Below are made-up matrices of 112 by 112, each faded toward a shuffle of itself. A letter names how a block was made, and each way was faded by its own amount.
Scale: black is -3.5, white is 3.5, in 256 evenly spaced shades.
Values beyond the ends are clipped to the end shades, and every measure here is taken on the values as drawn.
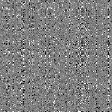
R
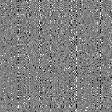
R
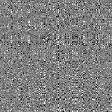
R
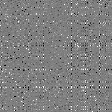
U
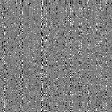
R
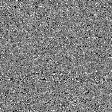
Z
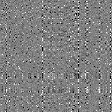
R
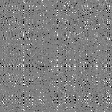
U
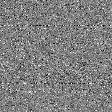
Z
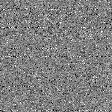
Z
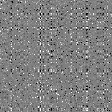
U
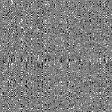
R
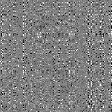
R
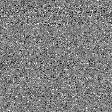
Z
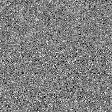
Z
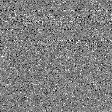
Z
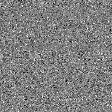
Z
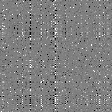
U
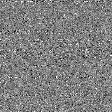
Z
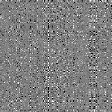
R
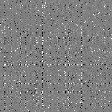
U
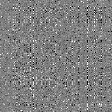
R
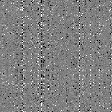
R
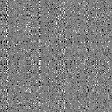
R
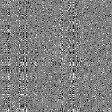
R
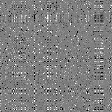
U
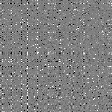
U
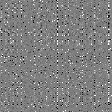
U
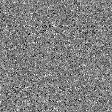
Z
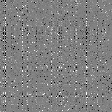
U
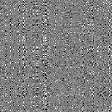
R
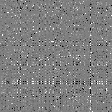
U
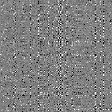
R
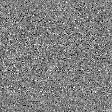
Z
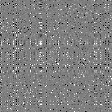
U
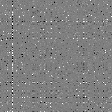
U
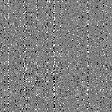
R
